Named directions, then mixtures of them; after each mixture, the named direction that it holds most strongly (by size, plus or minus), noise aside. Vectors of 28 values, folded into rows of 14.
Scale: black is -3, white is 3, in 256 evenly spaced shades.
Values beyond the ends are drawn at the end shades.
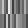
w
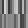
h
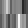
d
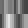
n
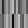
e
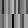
e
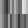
d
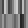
h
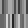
e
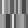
e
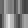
n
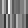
w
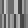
h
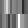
d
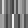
e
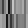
w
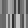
e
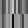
e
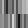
d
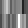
d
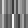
e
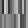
h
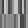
h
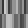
h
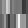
d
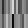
e
